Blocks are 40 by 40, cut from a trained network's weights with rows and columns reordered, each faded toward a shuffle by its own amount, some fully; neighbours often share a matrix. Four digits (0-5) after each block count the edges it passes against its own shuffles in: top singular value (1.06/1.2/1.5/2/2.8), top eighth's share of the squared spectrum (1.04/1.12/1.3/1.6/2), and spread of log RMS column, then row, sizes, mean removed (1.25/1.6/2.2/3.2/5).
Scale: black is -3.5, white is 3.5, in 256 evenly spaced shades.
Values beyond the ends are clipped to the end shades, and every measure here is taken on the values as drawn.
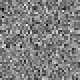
3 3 0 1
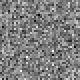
0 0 0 0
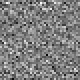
3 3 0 2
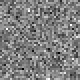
0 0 0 0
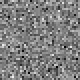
0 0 0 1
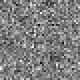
0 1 0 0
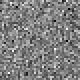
0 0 0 0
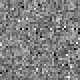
2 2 0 0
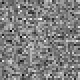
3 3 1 1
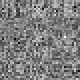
3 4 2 2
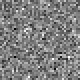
0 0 0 0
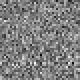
3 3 0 1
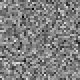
1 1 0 0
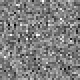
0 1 0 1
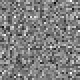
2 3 0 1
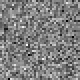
1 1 0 0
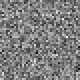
1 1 0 0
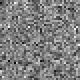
3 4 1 1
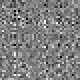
3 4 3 2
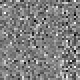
3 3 2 1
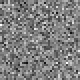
1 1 0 0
